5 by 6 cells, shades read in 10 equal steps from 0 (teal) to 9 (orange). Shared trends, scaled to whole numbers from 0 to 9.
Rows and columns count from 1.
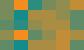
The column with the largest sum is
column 5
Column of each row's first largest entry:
2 3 4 2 5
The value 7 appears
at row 1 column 6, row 4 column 5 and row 5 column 5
